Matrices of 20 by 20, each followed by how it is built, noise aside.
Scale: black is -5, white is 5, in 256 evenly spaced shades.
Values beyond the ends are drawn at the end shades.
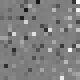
sparse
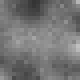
smooth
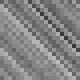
Toeplitz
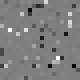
sparse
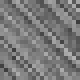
Toeplitz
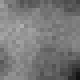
smooth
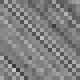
Toeplitz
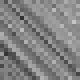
Toeplitz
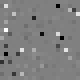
sparse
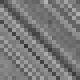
Toeplitz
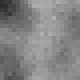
smooth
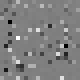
sparse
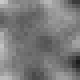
smooth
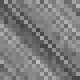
Toeplitz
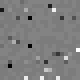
sparse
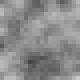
smooth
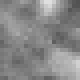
smooth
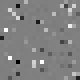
sparse
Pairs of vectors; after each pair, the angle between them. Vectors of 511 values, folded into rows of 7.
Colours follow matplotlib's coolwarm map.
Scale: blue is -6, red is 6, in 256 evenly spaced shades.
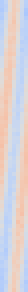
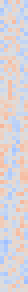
partly aligned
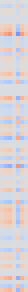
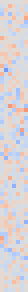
orthogonal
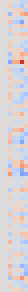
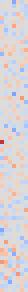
orthogonal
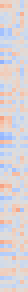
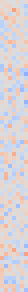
orthogonal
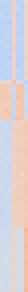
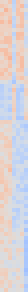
nearly opposite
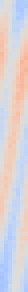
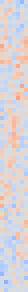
partly aligned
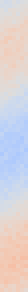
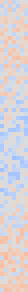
partly aligned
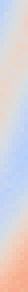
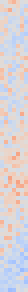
partly opposed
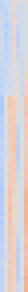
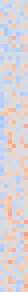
partly aligned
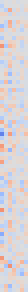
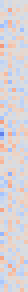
nearly parallel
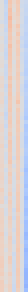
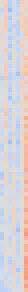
nearly opposite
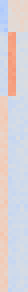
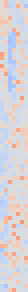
partly opposed
